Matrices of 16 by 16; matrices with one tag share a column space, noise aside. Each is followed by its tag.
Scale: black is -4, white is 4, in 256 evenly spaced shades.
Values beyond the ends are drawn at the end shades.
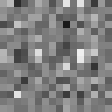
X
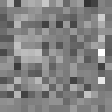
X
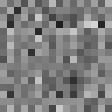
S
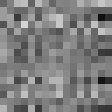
S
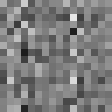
S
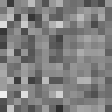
S
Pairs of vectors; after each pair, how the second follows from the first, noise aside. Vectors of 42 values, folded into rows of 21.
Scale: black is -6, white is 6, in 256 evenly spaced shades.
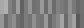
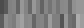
negated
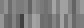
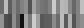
scaled up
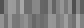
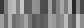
scaled up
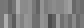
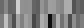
scaled up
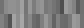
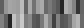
scaled up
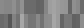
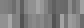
negated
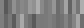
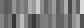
scaled up
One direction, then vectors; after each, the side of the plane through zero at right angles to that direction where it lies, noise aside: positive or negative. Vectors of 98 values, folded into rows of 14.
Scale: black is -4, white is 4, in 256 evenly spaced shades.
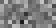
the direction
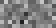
positive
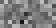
positive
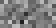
positive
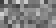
positive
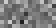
positive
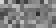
negative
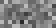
positive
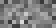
negative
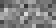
negative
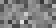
negative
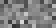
negative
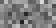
positive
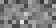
negative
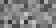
negative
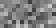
positive
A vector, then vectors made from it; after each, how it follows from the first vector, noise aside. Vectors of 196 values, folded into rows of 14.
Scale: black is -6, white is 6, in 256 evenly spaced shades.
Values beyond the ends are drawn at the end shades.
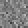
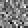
scaled up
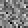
scaled up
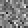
scaled up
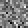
scaled up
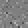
partly zeroed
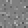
partly zeroed
